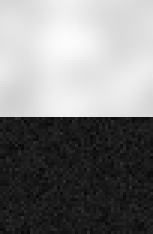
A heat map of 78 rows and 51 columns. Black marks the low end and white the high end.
It is made of 2 by 1 panels. Panel 1,1: very high, smooth, faint in contrast. Panel 2,1: very low, fine-grained, faint in contrast.
